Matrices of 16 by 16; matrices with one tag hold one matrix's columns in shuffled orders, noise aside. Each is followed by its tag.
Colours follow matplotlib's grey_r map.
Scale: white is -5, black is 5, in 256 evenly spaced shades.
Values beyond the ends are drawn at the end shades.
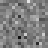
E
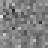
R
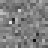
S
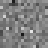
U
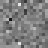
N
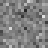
R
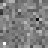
N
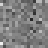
N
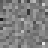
N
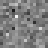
R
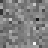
N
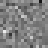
U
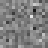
R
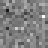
R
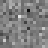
R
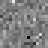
E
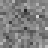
R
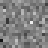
S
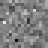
S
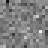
U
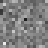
N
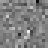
U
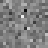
R
